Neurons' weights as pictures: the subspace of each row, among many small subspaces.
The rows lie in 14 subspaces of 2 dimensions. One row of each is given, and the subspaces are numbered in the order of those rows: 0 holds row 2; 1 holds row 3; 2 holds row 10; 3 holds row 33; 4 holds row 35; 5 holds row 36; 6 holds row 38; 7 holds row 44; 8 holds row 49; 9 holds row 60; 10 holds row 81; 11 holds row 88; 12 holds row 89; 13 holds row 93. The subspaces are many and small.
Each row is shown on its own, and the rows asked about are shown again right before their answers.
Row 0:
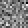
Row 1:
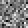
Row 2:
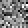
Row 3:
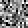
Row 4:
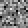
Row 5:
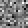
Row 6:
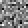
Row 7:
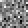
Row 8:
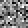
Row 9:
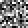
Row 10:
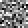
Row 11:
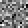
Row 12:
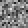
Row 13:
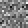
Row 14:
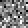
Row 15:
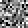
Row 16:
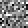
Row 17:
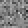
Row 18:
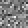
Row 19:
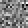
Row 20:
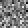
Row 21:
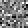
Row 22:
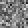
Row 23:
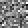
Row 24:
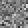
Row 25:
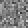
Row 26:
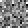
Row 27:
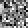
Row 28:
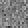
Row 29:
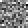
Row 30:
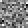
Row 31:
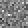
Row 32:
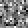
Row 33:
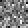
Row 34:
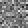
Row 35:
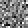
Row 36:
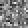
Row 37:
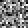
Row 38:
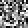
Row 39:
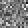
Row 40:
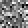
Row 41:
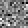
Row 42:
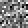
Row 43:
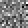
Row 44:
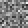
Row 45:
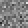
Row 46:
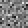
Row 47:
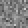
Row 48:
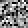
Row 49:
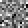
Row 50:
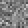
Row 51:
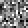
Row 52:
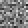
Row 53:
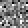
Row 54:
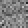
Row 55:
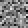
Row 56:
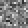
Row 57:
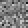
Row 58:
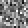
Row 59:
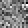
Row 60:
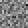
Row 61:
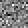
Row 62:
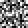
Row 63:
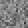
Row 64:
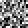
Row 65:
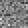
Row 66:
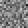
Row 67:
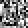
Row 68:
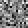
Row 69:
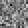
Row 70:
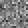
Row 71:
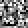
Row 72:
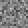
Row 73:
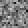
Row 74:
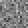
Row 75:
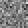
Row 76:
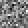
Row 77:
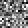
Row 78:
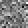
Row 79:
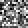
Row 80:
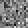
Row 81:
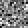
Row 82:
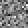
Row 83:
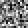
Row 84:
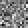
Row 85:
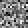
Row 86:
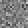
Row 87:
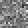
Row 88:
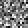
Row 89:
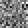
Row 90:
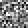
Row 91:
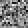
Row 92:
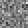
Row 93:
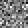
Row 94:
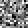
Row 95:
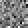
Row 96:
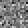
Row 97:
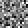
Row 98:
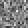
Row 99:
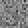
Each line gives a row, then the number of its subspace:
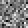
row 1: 8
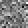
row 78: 0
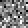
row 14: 3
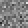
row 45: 4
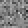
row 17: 0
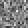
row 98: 11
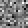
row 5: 5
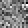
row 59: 0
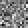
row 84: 8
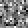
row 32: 6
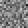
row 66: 6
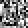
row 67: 4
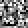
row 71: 6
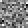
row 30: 2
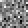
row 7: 3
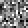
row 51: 4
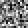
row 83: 6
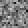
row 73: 9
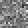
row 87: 0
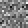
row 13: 13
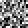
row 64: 3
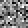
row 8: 0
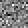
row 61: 10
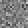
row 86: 1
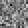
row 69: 8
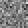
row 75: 13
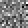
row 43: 12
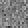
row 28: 11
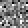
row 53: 4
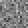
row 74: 3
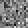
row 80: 11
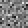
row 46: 9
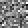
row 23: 7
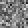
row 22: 2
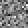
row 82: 9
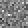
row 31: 10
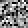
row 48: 5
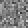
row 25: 4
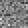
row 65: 10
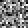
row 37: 6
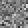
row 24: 8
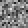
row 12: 9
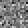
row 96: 4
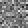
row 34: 7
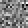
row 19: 1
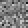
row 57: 4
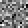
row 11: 8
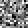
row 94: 5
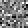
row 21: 5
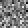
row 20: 11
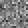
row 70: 4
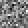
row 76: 9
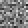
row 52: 2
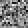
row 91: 5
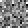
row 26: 3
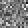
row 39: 1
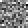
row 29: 2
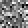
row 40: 0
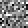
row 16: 10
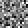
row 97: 11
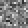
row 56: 5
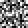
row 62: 6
